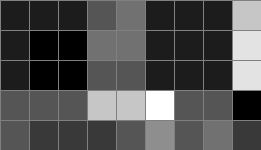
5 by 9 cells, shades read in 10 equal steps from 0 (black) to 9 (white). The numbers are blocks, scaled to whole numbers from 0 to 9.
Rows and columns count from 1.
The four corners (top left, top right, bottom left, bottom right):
1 7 3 2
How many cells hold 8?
2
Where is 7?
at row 1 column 9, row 4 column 4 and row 4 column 5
